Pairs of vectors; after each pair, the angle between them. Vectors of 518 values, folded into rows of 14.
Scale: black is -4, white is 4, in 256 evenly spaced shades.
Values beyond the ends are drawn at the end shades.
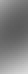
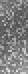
partly aligned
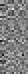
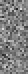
partly aligned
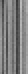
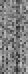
partly aligned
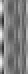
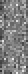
partly opposed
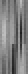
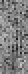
partly aligned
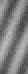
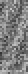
partly opposed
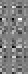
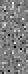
orthogonal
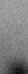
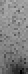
nearly parallel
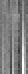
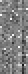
partly opposed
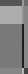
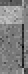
nearly parallel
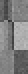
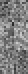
partly aligned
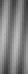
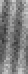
nearly opposite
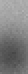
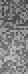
partly opposed
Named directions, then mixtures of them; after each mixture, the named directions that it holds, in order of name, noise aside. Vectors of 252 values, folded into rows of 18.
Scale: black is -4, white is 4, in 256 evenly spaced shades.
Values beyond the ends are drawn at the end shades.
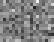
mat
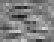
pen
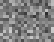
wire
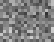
wire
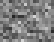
pen, wire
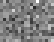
mat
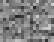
mat, pen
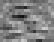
pen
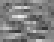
pen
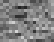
pen, wire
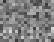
mat, wire
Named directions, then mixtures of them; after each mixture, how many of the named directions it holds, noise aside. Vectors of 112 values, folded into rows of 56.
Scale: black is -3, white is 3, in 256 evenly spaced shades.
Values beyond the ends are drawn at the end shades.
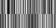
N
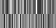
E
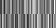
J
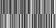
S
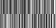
one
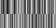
three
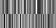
one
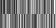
three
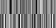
three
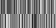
two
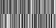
one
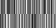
two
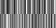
three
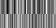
three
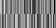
one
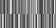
two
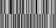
one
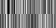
one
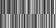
three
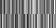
one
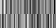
one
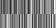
one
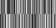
two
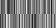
two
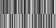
two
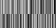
one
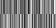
one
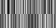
one
